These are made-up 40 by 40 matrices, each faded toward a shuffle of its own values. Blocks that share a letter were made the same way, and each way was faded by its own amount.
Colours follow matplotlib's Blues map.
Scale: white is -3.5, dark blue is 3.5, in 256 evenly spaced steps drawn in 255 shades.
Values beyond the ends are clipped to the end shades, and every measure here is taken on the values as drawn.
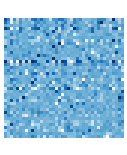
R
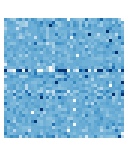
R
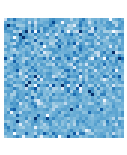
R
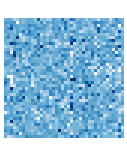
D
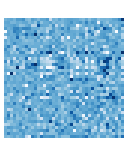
R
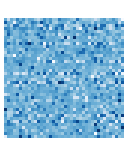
R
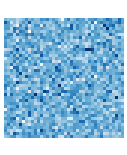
D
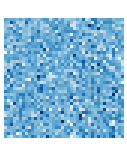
D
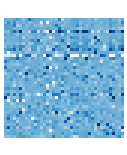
R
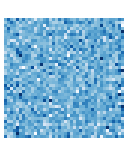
D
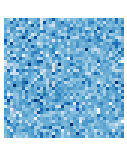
D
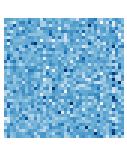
D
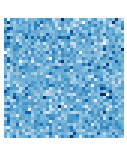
D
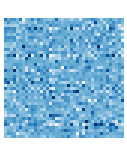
R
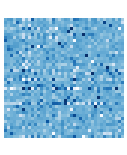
R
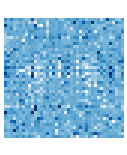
R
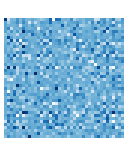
R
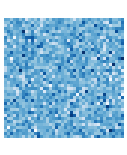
D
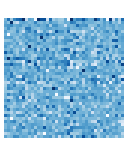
R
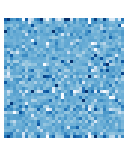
R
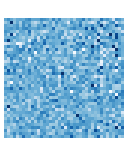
D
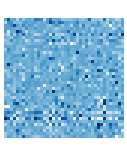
R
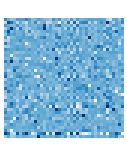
R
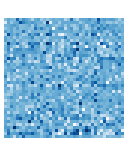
R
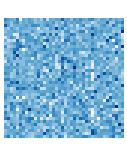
D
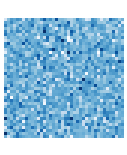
D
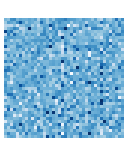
D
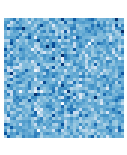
D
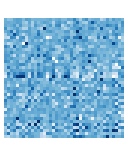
R
